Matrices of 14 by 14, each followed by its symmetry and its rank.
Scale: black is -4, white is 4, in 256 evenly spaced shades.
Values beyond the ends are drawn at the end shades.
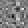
neither, rank three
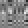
neither, rank two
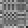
neither, rank two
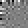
antisymmetric, rank two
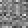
neither, rank three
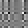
neither, rank one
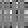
neither, rank one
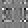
neither, rank two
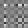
symmetric, rank one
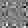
antisymmetric, rank two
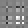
symmetric, rank one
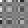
symmetric, rank one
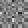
antisymmetric, rank two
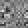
neither, rank three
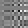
neither, rank one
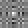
symmetric, rank one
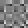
antisymmetric, rank two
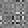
antisymmetric, rank two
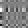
neither, rank one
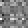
neither, rank two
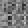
neither, rank three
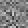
neither, rank three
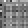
antisymmetric, rank two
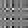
neither, rank one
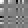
symmetric, rank one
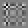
symmetric, rank one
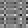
neither, rank one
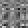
neither, rank two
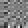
neither, rank two
